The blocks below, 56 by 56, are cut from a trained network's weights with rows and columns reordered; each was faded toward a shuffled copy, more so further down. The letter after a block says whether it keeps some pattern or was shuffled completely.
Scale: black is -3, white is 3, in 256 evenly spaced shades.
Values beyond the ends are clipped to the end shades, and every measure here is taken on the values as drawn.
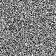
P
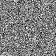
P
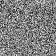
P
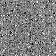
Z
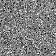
Z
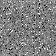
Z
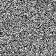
Z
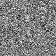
Z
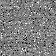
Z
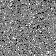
P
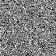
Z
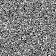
P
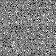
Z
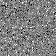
P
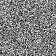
P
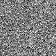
Z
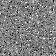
P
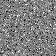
P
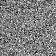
P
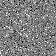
P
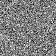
P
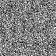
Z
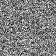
Z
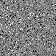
P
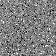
P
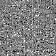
Z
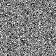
Z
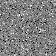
P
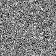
Z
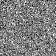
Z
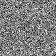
P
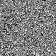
P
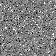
P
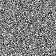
P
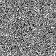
P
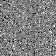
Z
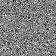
P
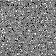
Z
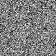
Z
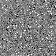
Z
